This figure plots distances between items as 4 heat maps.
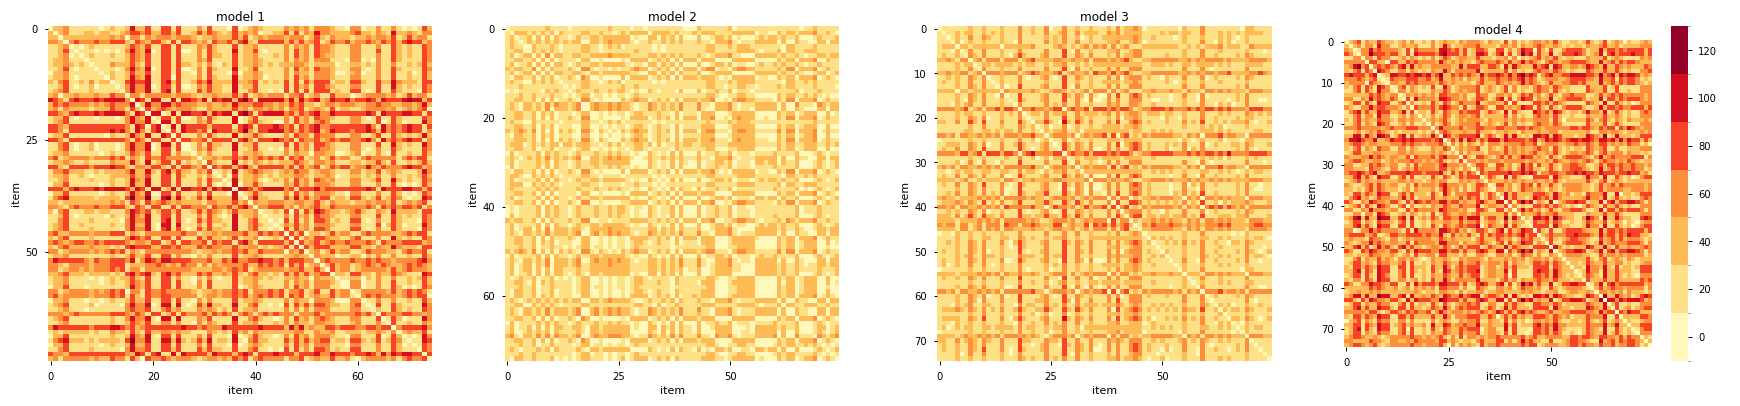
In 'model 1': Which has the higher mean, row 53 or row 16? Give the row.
16
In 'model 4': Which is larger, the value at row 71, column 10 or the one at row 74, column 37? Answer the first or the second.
the second
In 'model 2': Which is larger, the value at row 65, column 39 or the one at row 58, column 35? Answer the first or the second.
the second
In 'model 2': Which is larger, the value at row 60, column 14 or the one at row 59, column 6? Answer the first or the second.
the second
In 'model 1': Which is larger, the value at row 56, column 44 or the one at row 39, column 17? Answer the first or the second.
the second
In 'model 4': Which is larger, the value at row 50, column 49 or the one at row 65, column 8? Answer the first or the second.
the second
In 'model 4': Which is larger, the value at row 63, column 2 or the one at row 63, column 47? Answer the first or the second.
the second
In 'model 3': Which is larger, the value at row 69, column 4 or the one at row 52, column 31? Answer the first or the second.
the second
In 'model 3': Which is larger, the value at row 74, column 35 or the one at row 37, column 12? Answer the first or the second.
the second
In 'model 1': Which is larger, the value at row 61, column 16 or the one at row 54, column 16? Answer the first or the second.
the first
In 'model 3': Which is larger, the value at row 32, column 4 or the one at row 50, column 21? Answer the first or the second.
the first
